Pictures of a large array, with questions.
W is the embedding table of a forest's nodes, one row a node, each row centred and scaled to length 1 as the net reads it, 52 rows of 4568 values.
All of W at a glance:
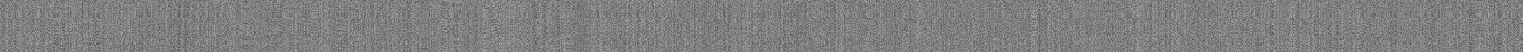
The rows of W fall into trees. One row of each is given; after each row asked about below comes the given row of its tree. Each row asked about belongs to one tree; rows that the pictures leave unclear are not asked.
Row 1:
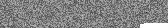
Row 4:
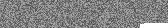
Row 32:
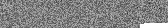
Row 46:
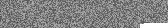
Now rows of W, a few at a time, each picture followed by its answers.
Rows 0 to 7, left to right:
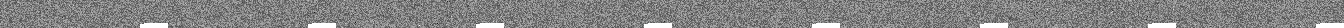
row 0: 46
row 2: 1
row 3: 32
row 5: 32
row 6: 32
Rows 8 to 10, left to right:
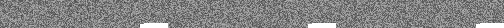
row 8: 1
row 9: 46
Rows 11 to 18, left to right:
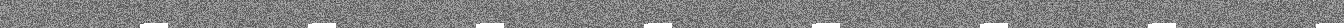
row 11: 32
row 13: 4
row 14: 4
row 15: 4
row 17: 4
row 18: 32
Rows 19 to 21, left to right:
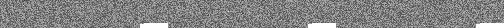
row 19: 46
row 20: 46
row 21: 4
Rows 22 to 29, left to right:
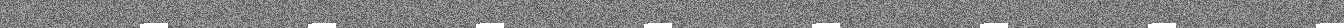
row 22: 46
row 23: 1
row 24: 46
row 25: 4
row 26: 32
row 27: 46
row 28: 32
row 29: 32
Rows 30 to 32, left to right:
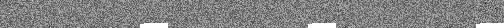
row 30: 46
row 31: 4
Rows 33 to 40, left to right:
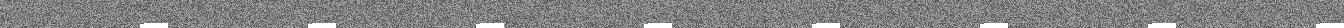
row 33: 32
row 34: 4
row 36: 46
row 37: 4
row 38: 1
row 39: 1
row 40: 4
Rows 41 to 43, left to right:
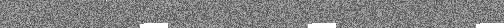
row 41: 32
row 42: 4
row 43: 4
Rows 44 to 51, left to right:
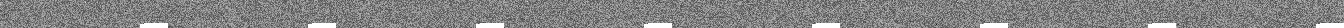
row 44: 4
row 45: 1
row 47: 4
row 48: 1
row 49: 46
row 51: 46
